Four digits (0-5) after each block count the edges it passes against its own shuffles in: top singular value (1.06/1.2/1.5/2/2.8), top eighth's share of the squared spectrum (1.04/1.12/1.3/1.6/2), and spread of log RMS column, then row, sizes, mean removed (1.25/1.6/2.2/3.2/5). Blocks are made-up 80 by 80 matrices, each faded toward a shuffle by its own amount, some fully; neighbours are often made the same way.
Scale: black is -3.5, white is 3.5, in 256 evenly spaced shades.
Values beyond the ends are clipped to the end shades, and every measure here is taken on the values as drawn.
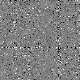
2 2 2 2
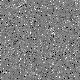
1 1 1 0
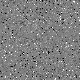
1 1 1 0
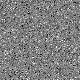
2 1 0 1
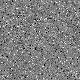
0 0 0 1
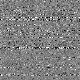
2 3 0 4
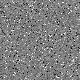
0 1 0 0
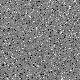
0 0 0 0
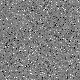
0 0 0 0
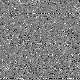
2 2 0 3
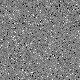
0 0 0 0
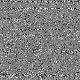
2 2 0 3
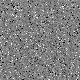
0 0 0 0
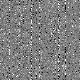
2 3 3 0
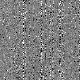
2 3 3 0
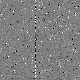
3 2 1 0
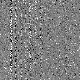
2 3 3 0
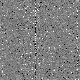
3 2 2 0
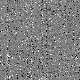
1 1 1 0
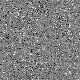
0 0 1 0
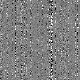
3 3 4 0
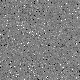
0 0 0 0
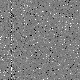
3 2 1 0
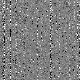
2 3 3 0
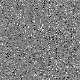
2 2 2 0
